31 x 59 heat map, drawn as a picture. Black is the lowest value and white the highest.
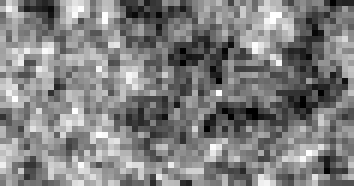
The histogram is bell-shaped. The field is mottled with small blotches. No row or column stands out.
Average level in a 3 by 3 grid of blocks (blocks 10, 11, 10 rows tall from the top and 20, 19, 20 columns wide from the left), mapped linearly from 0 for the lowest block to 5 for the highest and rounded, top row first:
4 0 3 / 5 1 0 / 5 3 3
